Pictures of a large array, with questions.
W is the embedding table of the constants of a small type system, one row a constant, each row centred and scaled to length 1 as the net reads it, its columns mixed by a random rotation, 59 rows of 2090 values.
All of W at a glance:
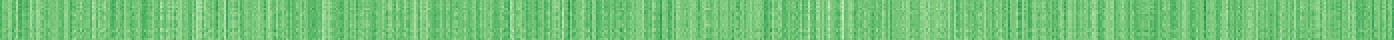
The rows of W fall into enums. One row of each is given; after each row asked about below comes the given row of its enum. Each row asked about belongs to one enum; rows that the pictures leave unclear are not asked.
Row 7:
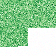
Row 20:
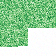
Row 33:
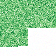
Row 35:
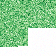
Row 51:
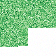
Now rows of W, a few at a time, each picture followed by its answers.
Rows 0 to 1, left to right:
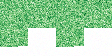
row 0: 20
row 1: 35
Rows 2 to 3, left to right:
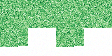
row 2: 51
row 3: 33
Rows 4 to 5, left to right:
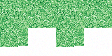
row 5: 51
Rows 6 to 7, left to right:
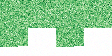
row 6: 35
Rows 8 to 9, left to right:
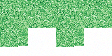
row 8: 51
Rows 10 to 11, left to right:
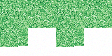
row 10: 51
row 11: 51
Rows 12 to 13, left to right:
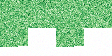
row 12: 35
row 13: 33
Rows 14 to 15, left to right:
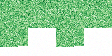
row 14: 35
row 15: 51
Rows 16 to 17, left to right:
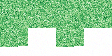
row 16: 51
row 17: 20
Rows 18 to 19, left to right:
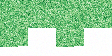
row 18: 35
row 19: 20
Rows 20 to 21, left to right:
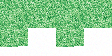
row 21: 20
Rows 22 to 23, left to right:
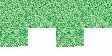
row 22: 33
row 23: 33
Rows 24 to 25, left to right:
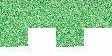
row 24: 51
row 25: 33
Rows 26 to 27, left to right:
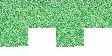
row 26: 51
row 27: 33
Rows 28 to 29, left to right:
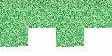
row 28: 51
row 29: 51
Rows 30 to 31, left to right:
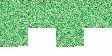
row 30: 35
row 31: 33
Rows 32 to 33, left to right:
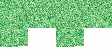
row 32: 20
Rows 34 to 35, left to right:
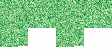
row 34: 20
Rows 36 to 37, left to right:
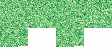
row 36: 33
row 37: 35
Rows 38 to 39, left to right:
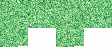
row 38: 35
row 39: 20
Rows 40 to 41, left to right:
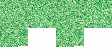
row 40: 33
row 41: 35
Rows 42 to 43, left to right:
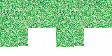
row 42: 51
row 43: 51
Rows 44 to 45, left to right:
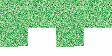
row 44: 7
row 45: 7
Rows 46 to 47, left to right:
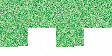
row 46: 7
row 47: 33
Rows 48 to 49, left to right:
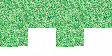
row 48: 20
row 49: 20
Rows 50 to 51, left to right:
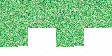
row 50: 35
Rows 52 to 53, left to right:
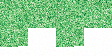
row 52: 20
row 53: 35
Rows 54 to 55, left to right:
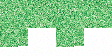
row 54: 33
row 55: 51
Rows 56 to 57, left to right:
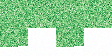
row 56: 33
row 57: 7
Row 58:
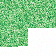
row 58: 20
